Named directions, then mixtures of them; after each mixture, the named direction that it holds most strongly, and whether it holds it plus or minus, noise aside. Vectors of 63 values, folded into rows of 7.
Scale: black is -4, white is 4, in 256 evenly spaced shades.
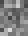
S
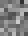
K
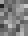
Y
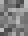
S, minus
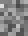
Y, minus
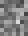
K, plus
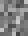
K, plus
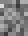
Y, minus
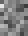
Y, minus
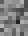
K, minus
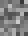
K, plus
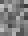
Y, minus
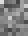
S, minus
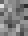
Y, minus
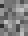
Y, plus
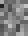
Y, plus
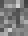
S, plus
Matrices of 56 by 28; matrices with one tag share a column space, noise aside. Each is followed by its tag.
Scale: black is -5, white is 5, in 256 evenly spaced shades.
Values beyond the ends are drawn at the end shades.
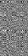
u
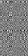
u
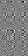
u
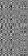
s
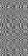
s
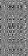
s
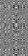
s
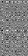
u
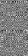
u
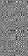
u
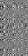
s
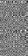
u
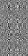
s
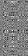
u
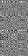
u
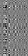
s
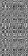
s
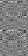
u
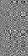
u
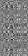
s
